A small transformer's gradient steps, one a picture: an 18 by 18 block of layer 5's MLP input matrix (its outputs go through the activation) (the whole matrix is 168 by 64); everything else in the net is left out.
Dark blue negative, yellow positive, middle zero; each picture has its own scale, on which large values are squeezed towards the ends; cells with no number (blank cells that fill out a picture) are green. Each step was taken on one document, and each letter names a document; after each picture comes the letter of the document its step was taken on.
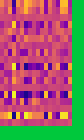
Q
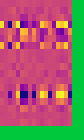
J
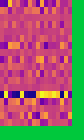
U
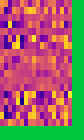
U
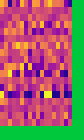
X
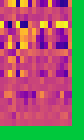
J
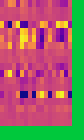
J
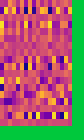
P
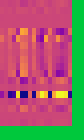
J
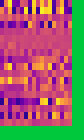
P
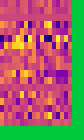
X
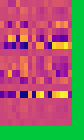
J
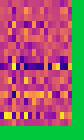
Q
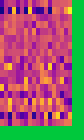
P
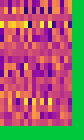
P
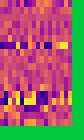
U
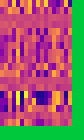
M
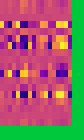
J
